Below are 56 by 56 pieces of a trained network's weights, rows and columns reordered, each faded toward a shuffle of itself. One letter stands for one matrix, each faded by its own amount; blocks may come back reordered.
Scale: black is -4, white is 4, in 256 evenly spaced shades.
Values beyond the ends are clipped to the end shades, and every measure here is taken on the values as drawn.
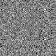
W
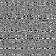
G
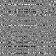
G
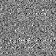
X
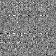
X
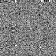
W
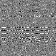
G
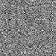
W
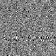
W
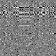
G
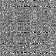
X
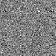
W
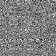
X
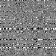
G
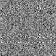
X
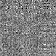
X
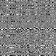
G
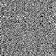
W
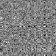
W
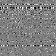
G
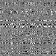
G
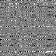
G
